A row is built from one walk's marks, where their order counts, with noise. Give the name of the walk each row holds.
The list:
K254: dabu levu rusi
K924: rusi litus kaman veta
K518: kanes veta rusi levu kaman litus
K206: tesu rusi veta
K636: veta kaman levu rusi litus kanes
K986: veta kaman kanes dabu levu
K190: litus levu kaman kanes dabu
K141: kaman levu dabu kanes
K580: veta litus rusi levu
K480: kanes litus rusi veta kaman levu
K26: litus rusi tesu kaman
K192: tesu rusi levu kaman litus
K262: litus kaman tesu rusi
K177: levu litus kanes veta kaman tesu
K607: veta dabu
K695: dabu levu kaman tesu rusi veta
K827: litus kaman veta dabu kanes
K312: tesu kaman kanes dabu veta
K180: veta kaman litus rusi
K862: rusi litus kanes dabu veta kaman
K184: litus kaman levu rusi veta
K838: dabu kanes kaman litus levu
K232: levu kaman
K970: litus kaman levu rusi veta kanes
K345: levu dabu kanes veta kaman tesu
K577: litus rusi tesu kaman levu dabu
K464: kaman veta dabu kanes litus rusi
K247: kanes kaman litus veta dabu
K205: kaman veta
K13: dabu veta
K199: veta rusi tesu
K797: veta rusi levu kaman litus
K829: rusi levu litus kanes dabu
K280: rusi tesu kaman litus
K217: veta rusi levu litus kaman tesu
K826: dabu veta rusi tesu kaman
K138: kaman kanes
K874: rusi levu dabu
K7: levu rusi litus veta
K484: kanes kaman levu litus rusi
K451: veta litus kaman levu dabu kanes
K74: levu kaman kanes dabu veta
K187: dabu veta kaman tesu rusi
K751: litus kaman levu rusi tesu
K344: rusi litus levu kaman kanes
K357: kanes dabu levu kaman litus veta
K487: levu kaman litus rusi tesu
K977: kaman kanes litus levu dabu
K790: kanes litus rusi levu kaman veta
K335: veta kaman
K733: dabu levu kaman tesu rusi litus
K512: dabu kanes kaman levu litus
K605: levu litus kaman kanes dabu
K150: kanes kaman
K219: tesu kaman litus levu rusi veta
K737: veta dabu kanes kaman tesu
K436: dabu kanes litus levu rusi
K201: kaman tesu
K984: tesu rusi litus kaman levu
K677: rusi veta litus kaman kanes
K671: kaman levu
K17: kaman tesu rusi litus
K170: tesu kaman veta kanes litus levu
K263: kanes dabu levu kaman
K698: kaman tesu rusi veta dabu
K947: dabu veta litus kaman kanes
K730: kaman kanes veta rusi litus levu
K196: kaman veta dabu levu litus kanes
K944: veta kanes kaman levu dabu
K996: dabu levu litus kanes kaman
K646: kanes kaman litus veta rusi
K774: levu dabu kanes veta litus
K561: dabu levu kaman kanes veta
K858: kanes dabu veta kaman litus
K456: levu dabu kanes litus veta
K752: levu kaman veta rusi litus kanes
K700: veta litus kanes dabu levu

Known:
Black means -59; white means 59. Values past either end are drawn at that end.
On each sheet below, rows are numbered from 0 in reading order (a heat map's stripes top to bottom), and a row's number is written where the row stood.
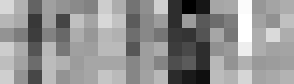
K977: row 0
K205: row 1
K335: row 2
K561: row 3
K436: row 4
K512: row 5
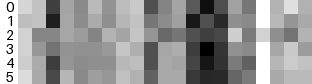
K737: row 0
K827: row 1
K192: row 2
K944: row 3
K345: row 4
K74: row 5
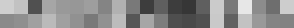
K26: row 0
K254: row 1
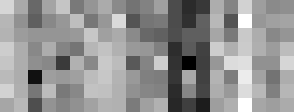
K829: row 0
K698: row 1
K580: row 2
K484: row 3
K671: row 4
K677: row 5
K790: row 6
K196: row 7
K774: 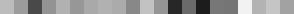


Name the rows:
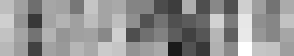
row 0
K7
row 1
K280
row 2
K695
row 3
K858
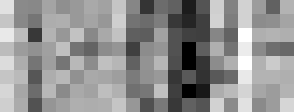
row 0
K984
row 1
K733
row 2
K312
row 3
K874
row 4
K986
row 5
K456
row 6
K838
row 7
K17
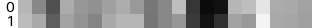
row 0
K996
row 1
K451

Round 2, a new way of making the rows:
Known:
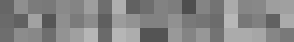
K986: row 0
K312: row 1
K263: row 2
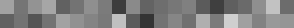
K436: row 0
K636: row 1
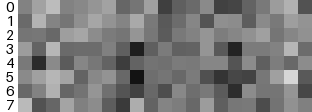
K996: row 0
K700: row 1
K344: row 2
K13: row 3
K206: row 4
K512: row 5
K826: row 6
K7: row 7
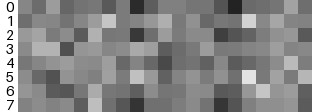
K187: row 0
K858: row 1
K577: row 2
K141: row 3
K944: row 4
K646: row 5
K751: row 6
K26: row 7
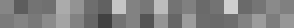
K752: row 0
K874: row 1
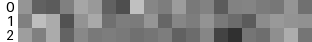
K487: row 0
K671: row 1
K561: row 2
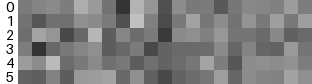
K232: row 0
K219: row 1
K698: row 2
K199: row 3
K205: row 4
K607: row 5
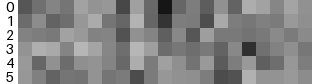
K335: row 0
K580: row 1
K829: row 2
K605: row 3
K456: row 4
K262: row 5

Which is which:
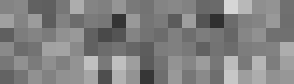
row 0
K970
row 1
K254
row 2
K192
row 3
K924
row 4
K247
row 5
K150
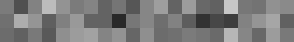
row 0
K677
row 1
K733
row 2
K737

